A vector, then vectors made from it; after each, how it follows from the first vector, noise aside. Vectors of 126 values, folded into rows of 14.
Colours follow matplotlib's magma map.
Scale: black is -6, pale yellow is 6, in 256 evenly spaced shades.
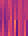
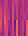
negated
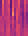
reversed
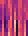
scaled up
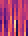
scaled up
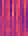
reversed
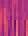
negated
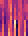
scaled up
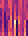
scaled up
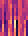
scaled up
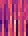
scaled up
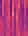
reversed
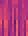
negated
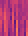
negated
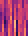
scaled up
